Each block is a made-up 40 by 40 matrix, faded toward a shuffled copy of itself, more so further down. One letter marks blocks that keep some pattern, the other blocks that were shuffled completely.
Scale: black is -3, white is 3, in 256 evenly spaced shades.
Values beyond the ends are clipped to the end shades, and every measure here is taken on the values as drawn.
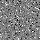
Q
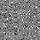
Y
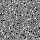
Q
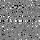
Y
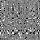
Y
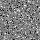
Q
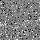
Q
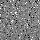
Q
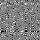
Y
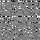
Y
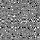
Y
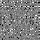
Y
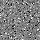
Q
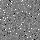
Q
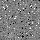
Q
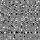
Y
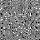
Y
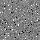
Q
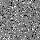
Q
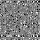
Y
